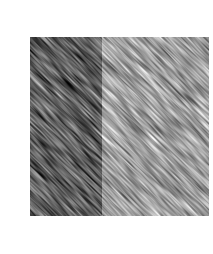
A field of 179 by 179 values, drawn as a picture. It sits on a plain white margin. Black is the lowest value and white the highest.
Seam: vertical, 40% of the way across, the right part higher. Average level on the scale: 50%. Grain: diagonal, down to the right.
